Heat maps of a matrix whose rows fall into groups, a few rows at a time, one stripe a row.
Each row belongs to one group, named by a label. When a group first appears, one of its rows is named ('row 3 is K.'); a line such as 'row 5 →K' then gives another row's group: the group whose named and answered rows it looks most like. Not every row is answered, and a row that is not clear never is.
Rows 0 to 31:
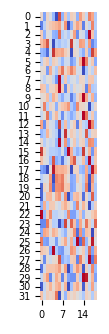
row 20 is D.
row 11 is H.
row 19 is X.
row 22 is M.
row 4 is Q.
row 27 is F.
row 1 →D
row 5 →H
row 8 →F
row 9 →H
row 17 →Q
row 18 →X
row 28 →D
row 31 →M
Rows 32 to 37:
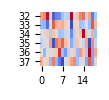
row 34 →H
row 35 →X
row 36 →F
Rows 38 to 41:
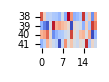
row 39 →Q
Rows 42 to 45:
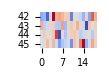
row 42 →Q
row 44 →M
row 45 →H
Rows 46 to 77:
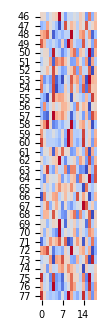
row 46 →F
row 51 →X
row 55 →Q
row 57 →Q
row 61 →X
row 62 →F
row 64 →F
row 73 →X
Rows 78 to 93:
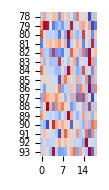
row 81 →D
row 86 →F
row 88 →X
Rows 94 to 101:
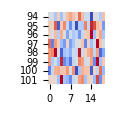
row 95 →H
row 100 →D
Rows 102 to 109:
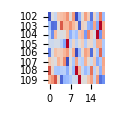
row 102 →D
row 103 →Q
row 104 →F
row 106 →D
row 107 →M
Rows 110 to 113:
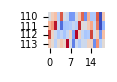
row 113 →F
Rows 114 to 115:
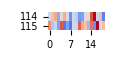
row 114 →H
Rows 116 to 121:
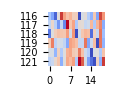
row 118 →D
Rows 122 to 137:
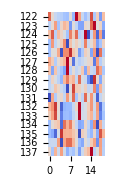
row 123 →H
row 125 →M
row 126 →X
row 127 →F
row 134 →X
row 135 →Q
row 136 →X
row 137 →H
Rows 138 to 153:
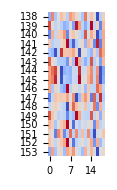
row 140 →M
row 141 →F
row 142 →Q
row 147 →D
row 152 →F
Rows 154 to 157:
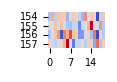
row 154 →M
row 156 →X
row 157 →F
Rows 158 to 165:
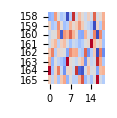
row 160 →X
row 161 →H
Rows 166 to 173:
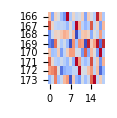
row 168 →D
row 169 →F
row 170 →X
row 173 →H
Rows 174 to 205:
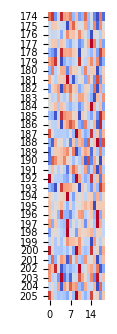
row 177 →H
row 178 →Q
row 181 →F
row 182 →X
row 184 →H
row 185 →Q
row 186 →X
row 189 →D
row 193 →Q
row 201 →M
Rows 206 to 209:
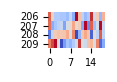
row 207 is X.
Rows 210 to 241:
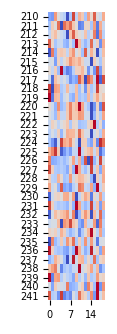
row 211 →X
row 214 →M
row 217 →F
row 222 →H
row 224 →Q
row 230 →D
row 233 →X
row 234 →H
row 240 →F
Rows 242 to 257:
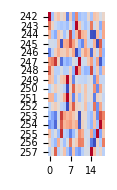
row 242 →M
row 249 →F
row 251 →F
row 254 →Q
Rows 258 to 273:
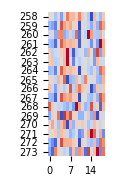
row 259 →Q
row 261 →Q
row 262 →F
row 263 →F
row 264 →Q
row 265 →M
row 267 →Q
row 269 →X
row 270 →M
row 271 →H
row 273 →F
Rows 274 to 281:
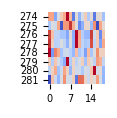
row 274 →F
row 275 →X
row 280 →H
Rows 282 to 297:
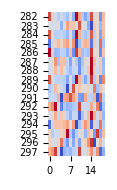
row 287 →H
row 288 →H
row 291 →X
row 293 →H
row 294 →D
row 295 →F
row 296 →H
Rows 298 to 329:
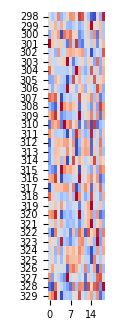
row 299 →H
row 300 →X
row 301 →M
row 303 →F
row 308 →Q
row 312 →D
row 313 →D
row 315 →Q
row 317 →D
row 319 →H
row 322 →F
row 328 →F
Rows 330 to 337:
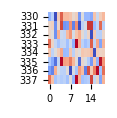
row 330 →Q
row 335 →Q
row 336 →F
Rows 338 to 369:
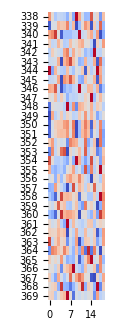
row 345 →X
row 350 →D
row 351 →D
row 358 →Q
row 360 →Q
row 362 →M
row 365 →H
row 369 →F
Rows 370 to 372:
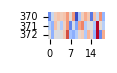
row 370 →D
